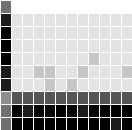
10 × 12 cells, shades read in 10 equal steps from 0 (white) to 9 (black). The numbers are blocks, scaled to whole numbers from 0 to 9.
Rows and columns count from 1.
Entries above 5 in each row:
0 1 1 1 1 1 1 11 11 11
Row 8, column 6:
6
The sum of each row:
5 19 20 20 21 23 21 70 102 103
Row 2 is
8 1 1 1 1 1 1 1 1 1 1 1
